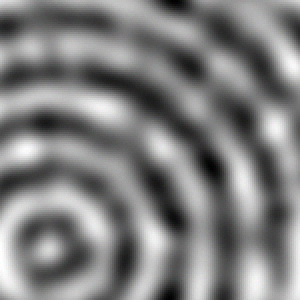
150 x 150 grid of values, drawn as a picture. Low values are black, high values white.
Overall the values sit about 50% of the way up the scale. Concentric rings centre on the bottom left. There are no lone odd cells. The bottom left is the ninth with the highest average.
